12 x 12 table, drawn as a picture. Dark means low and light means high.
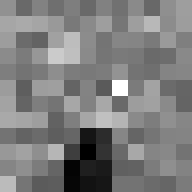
Roughest part: centre. Odd patch: lower, in the bottom middle. Odd rows or columns: none. Ninth with the lowest average: bottom middle.
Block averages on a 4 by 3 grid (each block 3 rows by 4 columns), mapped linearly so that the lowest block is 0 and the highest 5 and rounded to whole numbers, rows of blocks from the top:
5 4 5 / 5 5 4 / 4 4 4 / 5 0 4
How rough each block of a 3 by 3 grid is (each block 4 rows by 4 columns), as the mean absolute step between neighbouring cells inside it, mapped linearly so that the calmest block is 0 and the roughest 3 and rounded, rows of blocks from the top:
101
130
120
